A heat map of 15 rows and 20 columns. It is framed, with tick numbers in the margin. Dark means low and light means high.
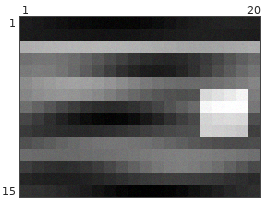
The bottom left is the calmest part. Streaks run across, left to right. In the middle right lies a patch that is higher than the rest. The middle right is the ninth with the highest average.
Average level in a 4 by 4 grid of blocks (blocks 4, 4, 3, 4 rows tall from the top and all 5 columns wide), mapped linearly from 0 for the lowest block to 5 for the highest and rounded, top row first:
1101 / 3215 / 0014 / 0011
